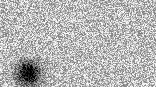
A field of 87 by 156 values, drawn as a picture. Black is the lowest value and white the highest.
A single dip lies in the bottom left. The bottom left is the ninth with the lowest average. The halves do not mirror each other. There are no regular stripes. On average the colour sits 70% of the way up the scale.
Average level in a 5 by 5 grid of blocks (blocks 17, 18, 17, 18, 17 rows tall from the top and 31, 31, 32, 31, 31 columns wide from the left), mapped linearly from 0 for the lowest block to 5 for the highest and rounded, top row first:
5 5 5 5 5
5 5 5 5 5
5 5 5 5 5
2 3 5 5 5
0 2 5 5 5
